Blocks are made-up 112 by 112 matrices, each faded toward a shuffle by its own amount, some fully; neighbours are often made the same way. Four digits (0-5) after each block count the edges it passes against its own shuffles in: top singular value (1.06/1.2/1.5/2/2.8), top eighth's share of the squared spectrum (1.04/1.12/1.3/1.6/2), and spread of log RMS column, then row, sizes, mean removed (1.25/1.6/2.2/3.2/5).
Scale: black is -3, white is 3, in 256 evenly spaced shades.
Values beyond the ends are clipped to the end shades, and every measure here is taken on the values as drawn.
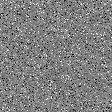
0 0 0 0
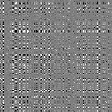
5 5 4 4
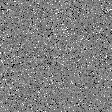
0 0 0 1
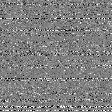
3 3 0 4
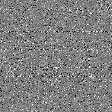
2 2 0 2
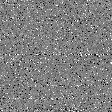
2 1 0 2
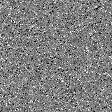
1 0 0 0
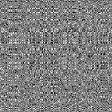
5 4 3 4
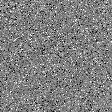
2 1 0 0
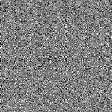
4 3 2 2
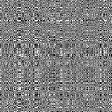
5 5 4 4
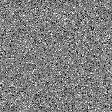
2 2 0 0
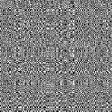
5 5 4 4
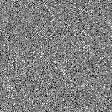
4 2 1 1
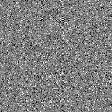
4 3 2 2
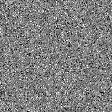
3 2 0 0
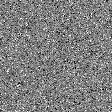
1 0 0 0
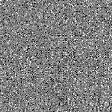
4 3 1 1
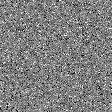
0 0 0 0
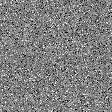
2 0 0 0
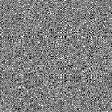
4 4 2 3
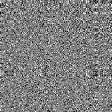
4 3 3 2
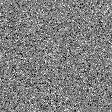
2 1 0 0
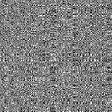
5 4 3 3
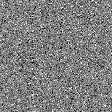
3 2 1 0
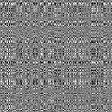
5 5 4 4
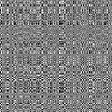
5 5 4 4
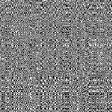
5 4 3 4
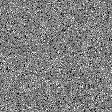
2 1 0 0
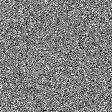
2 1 0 0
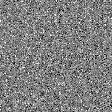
3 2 1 1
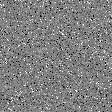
0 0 0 0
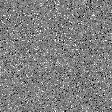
1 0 0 1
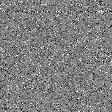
1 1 0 2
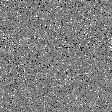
1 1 0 1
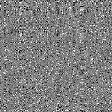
4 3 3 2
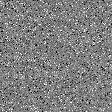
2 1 0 0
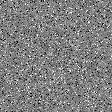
2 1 0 0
